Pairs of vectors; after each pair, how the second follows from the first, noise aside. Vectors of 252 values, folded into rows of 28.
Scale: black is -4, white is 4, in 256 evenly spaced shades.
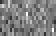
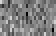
negated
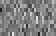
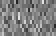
reversed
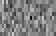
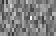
negated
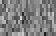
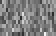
negated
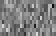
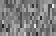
negated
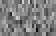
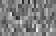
negated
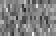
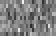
reversed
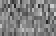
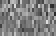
negated
